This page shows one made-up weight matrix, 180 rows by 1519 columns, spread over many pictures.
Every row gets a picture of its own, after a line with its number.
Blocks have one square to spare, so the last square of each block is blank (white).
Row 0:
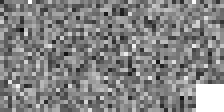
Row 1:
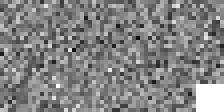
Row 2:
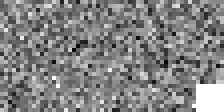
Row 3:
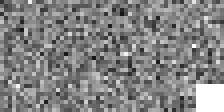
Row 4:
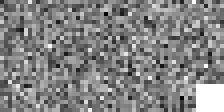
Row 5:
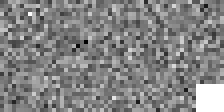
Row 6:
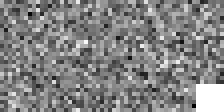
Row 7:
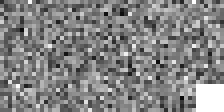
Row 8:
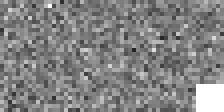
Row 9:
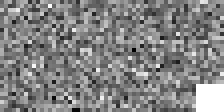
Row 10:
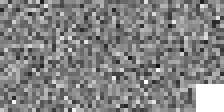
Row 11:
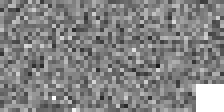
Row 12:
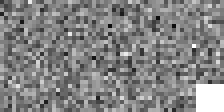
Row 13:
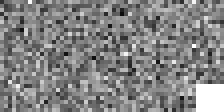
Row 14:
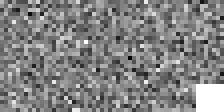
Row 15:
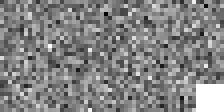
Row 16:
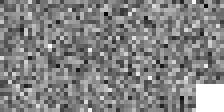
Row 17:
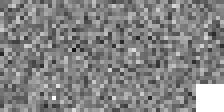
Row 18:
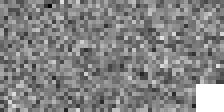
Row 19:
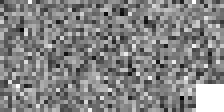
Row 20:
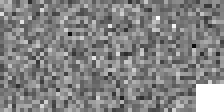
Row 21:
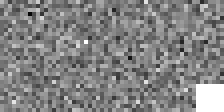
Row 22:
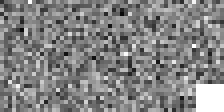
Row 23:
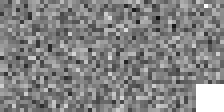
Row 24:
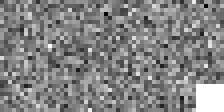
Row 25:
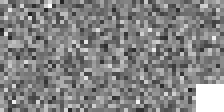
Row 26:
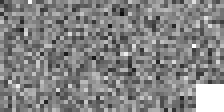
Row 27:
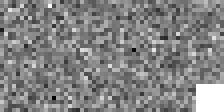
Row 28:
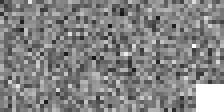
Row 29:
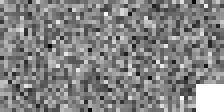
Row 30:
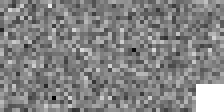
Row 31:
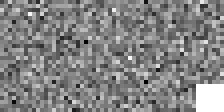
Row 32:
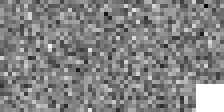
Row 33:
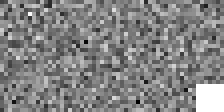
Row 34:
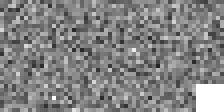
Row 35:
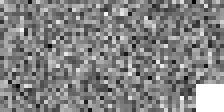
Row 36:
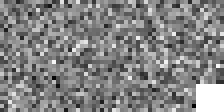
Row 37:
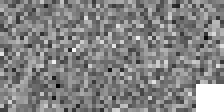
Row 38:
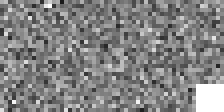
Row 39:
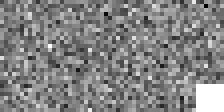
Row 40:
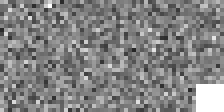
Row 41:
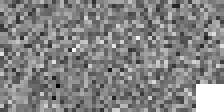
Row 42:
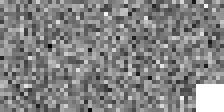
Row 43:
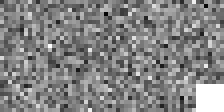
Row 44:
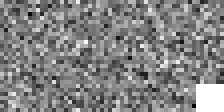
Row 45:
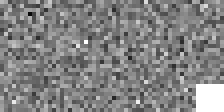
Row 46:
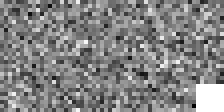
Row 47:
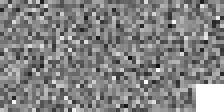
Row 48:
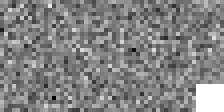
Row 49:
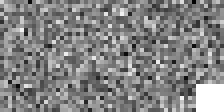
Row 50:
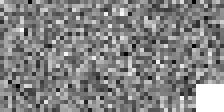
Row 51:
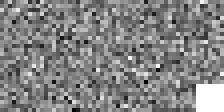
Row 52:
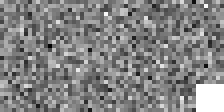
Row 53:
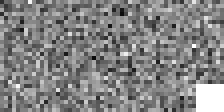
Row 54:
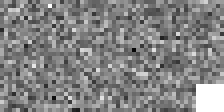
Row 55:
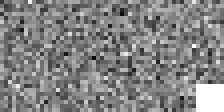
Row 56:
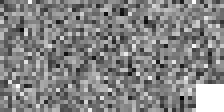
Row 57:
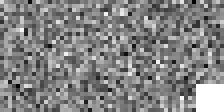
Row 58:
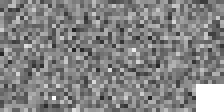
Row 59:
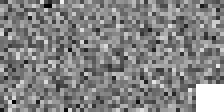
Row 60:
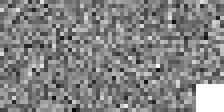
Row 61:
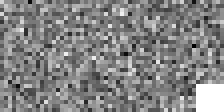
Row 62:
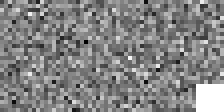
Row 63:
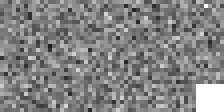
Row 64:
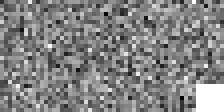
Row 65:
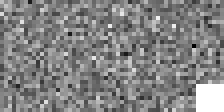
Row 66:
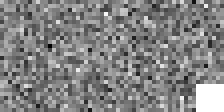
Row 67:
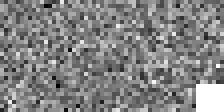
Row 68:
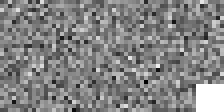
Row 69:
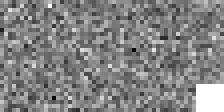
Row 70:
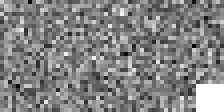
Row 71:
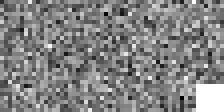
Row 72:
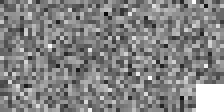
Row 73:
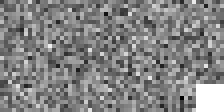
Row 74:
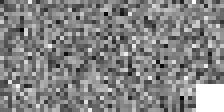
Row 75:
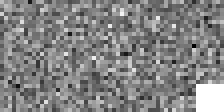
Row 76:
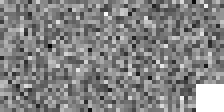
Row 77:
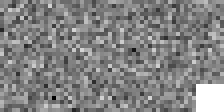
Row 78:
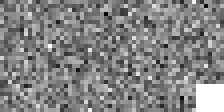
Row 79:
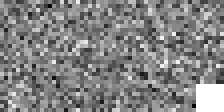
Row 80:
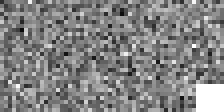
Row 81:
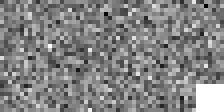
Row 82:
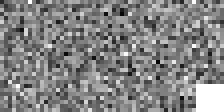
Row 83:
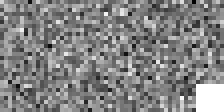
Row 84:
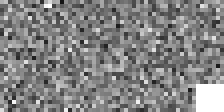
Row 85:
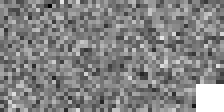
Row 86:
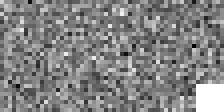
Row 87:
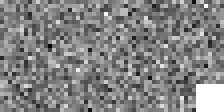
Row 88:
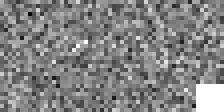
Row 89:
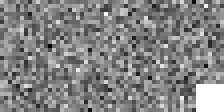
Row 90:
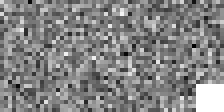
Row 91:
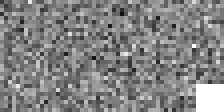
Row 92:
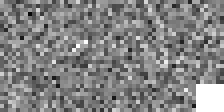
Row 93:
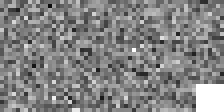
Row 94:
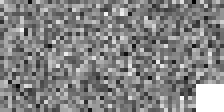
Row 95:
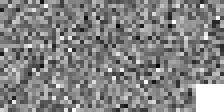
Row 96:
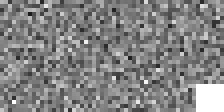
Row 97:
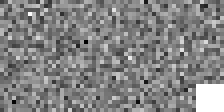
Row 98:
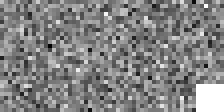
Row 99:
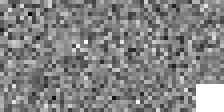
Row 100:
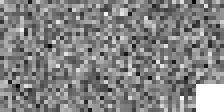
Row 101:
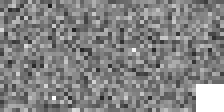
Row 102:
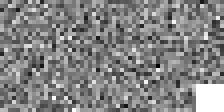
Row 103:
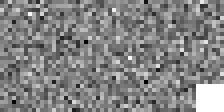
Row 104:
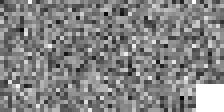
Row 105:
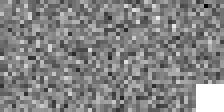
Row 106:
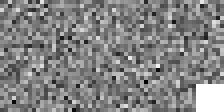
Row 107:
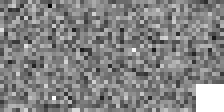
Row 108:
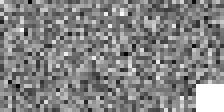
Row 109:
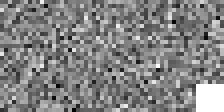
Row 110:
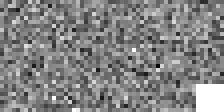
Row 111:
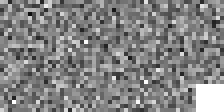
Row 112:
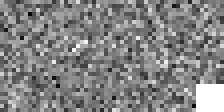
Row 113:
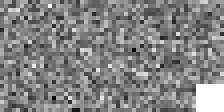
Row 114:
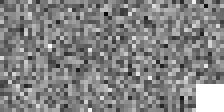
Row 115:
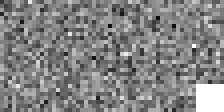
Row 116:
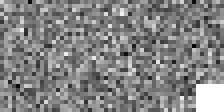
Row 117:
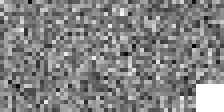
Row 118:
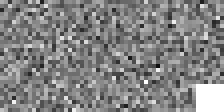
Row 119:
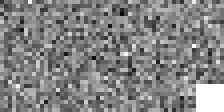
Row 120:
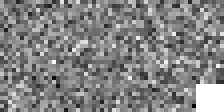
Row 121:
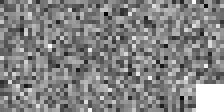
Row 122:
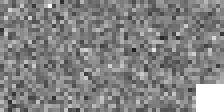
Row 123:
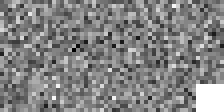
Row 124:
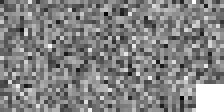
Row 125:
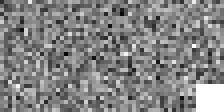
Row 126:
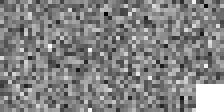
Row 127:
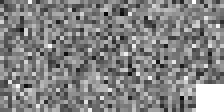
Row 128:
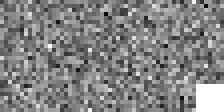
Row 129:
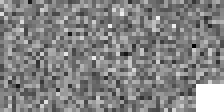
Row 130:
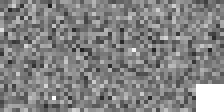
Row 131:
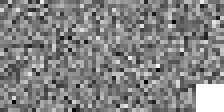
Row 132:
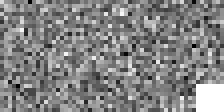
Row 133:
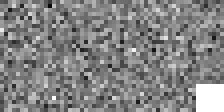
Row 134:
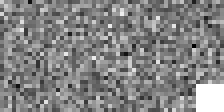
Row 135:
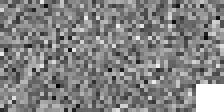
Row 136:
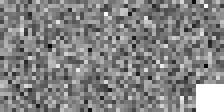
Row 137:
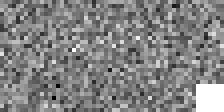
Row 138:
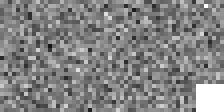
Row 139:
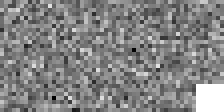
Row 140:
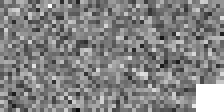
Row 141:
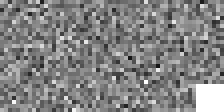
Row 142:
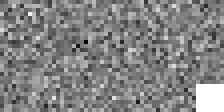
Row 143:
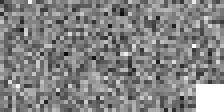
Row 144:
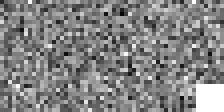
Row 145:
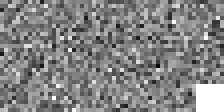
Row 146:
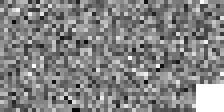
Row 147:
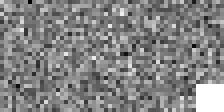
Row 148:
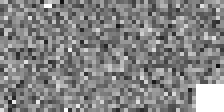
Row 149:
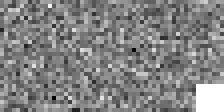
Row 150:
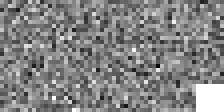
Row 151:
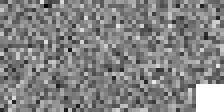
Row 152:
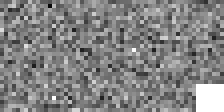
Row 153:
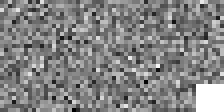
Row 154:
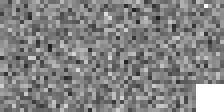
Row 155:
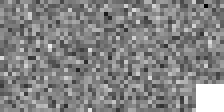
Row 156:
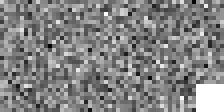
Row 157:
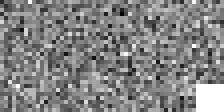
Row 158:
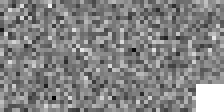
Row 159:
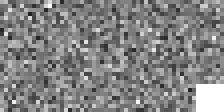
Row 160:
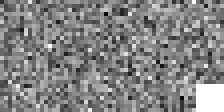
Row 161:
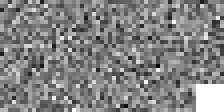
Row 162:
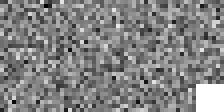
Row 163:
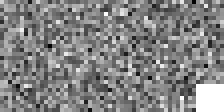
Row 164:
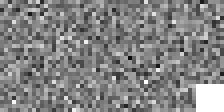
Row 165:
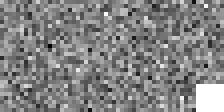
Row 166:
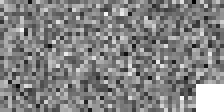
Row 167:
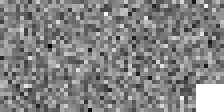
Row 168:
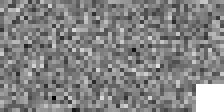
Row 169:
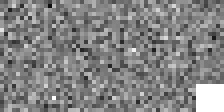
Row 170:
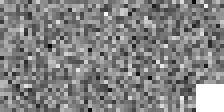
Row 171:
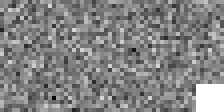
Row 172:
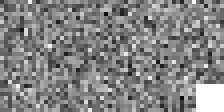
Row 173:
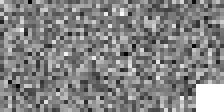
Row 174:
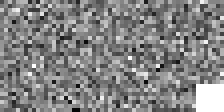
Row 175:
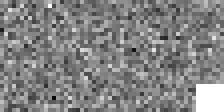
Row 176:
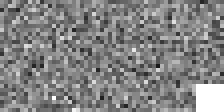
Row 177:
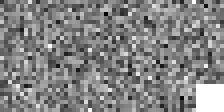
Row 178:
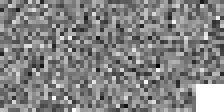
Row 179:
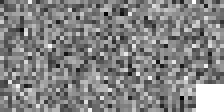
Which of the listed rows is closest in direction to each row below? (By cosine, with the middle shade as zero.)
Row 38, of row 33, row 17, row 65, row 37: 65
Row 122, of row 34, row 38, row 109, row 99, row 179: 38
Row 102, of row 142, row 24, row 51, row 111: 111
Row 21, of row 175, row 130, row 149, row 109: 175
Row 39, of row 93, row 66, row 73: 73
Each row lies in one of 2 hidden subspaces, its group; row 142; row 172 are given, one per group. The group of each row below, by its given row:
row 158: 142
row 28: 172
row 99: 142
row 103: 142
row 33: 142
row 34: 142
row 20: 172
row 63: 172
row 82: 172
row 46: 142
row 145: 142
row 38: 142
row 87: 172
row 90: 172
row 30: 142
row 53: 172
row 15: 172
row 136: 172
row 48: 142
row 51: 142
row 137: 142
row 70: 172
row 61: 172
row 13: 172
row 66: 172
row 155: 172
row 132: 172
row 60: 142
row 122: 142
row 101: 142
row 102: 142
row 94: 172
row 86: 172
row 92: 142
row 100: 172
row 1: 142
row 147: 172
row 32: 172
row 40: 142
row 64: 172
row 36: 142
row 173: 172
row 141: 142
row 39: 172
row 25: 142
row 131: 142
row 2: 142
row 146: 142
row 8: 142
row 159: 142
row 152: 142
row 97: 142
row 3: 172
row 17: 142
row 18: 142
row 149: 142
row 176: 142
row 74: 172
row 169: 142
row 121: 172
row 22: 172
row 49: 172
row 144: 172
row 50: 172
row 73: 172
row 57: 172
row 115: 172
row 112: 142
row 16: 172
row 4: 172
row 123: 142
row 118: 142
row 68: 142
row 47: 142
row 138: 172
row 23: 172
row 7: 172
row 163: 172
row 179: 172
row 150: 142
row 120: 142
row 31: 142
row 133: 142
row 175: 142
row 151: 142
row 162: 142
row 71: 172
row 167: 172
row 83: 172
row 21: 142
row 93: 142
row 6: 142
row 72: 172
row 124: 172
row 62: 142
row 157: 172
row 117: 172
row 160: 172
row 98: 172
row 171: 142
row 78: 172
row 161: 142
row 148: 142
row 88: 142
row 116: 172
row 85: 142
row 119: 172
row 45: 142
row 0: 172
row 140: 142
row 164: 142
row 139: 142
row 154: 172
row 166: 172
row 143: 172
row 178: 142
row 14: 142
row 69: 142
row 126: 172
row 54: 142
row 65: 172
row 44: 142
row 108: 172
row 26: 172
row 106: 142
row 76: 172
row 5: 142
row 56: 172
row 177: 172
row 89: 172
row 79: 142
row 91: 172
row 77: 142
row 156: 172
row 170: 172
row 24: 172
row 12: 172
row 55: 172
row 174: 142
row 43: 172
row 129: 172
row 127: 172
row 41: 142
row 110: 142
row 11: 142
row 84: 142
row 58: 142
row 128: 172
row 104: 172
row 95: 142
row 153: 142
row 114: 172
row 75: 172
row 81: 172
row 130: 142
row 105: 172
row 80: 172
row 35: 172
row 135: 142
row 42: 172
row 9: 142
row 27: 142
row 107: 142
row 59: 142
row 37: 142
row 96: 142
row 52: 172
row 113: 142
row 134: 172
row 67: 142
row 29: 172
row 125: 172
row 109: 142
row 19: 172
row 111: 142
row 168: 142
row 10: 142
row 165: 172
